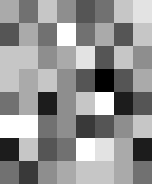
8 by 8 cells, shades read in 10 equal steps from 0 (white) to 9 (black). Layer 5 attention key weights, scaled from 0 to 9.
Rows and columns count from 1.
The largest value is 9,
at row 4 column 6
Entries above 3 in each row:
4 4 3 4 5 5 4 4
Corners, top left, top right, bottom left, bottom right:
3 1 5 5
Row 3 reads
2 2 4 3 1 6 2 4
